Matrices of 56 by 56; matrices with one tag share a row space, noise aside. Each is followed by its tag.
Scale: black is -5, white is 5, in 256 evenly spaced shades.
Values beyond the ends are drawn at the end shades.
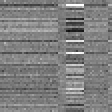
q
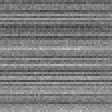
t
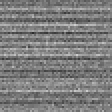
t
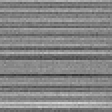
t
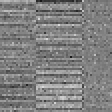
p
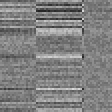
p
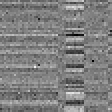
q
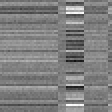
q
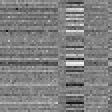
q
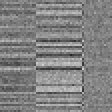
p
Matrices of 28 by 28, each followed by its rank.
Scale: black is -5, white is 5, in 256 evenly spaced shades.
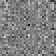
five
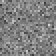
full rank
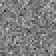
full rank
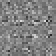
five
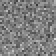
full rank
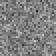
full rank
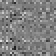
five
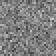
full rank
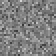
full rank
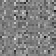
five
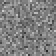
full rank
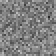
full rank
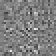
five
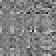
five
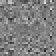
five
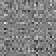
five
